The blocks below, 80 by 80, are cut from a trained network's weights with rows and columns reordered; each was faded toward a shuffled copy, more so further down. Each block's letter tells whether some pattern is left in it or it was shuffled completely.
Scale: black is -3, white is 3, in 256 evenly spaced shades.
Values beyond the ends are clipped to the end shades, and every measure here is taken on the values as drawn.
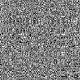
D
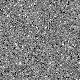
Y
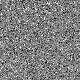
Y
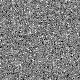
Y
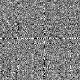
D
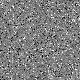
Y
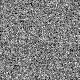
Y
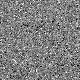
Y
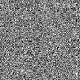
D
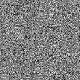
D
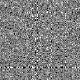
D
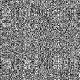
D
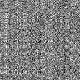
D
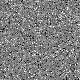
Y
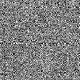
D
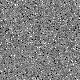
Y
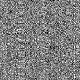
D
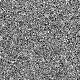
Y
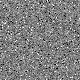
Y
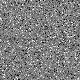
Y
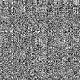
D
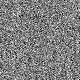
Y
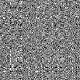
D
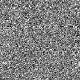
D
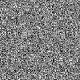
D
